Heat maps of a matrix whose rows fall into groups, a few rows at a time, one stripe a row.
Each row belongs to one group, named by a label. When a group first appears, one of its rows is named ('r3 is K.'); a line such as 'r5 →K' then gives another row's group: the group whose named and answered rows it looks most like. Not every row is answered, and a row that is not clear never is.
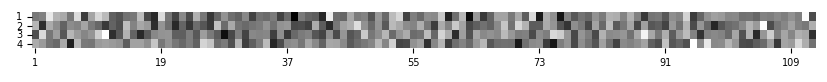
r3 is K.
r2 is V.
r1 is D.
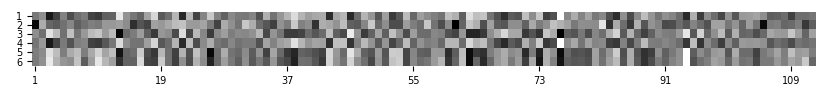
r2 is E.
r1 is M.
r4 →M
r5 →D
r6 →D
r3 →D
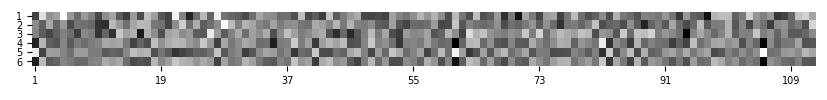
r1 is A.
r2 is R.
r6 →E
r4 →E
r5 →V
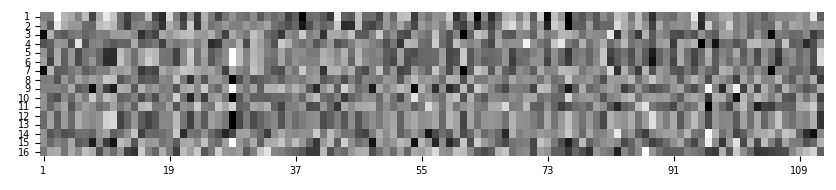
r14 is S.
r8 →K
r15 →R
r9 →R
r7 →E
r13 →K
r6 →R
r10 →K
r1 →D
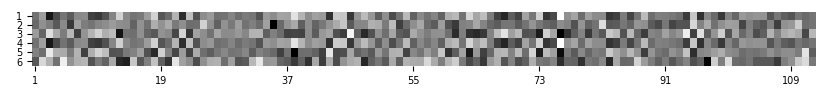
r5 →D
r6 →A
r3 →D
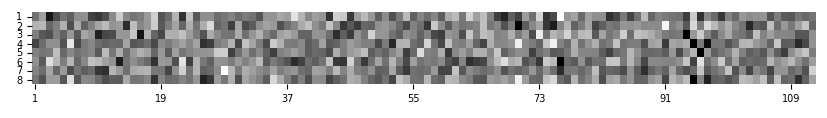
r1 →M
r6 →D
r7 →R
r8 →V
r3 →M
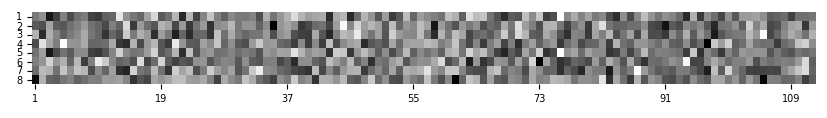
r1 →M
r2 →V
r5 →M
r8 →E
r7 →A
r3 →V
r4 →A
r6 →D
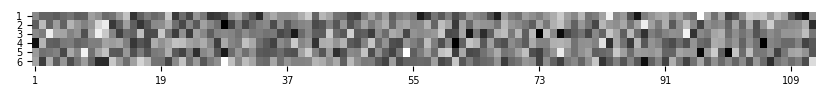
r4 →E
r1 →S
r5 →K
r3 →D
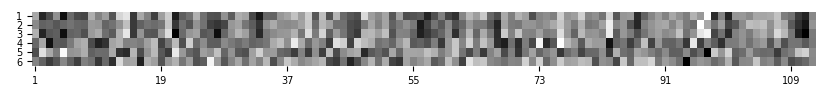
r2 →S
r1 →S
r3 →S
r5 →A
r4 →M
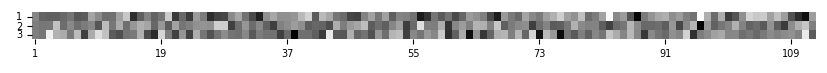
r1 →S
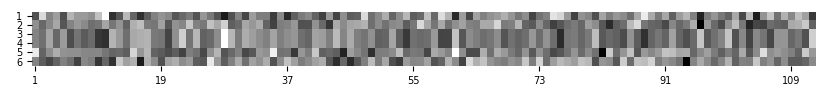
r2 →A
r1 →K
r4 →R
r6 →M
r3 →R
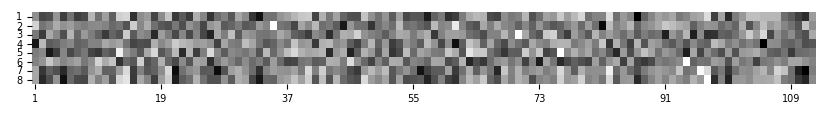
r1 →S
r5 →M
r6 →D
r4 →E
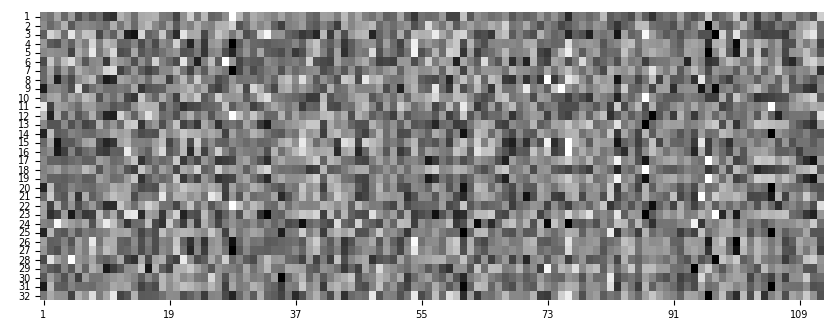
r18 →A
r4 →K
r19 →S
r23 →S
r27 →K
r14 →E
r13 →S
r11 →V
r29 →M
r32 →K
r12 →R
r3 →A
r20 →E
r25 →E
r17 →S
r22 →R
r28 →A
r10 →A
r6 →A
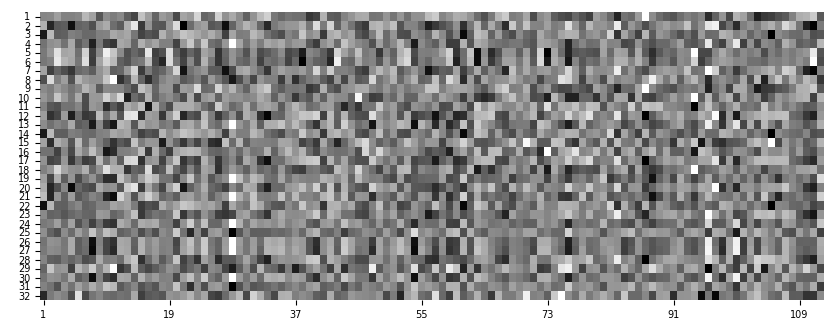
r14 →E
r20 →S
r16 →M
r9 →A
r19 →R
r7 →S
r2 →S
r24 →R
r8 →K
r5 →D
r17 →S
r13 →R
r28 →S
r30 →R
